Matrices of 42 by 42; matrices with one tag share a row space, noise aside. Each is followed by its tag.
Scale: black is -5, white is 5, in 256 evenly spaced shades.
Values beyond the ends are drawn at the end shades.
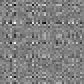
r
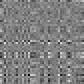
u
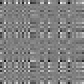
u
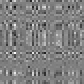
r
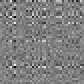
r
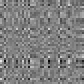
u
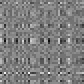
u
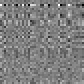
u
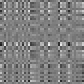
u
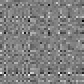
u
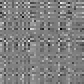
u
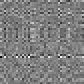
u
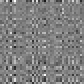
r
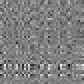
u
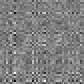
r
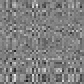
r
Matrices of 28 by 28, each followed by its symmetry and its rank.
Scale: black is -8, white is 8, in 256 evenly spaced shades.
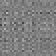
neither, rank three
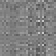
neither, rank three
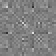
symmetric, rank five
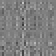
neither, rank three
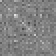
symmetric, rank five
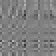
neither, rank two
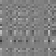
neither, rank two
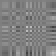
symmetric, rank one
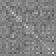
symmetric, rank five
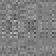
neither, rank three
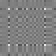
symmetric, rank one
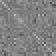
symmetric, rank five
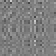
neither, rank three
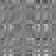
neither, rank two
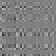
neither, rank two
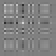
symmetric, rank one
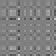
symmetric, rank one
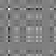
symmetric, rank one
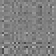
neither, rank three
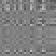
neither, rank two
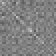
symmetric, rank five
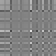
symmetric, rank one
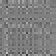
neither, rank two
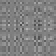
neither, rank two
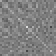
symmetric, rank five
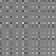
symmetric, rank one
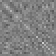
symmetric, rank five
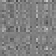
neither, rank three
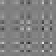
symmetric, rank one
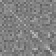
symmetric, rank five
